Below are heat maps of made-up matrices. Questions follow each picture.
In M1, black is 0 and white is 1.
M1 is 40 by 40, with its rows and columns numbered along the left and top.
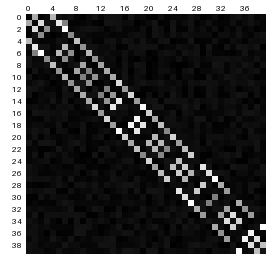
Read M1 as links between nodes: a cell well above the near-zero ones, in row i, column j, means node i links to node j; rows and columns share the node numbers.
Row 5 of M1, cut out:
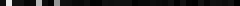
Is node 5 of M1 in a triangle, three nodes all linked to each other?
yes
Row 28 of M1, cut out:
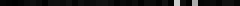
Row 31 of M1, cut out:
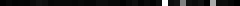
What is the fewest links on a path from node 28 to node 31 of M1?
5
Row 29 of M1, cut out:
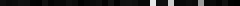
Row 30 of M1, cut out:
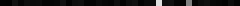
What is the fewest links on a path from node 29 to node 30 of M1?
3
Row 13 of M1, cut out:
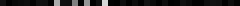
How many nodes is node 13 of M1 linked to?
4
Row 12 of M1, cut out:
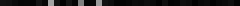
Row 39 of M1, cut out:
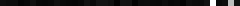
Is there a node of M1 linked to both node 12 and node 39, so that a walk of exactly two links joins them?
no
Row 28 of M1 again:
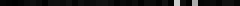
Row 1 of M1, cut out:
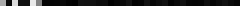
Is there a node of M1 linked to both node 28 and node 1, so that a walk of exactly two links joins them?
no
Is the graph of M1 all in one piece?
yes
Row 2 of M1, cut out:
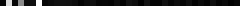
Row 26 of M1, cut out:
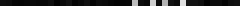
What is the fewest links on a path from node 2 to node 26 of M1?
6
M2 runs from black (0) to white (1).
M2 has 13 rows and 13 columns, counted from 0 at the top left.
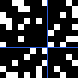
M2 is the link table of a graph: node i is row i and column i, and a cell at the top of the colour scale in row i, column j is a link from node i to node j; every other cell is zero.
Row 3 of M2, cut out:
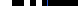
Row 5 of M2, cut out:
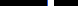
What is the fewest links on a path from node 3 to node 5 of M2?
4
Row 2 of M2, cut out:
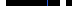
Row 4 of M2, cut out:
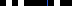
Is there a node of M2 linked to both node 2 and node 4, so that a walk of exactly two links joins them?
yes
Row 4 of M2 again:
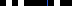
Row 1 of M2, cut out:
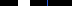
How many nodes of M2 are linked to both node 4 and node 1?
2
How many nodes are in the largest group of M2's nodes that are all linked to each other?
3
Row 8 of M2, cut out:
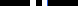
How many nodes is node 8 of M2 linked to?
2
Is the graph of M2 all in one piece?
yes
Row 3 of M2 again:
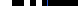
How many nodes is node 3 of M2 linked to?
4
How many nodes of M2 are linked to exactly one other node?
1
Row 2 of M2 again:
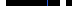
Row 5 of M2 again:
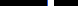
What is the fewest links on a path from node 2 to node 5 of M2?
4
